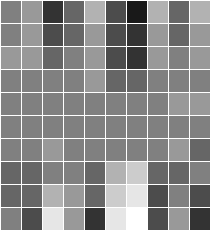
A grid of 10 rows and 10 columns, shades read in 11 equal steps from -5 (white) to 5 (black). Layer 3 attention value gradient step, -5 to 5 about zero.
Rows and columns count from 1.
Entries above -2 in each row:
7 10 10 10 10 10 10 8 7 7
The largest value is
4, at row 1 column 7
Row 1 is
0 -1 3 1 -2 2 4 -2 1 -2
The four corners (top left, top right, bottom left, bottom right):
0 -2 0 3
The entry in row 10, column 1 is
0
